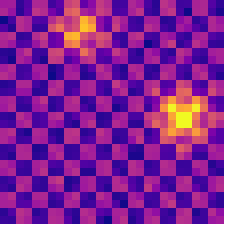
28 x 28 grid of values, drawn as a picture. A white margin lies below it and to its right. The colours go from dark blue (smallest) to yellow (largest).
There are two bumps. On average the colour sits 30% of the way up the scale. The middle right is the ninth with the highest average.
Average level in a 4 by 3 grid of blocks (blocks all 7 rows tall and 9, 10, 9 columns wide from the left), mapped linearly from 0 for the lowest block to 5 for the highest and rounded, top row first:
230 | 003 | 005 | 000
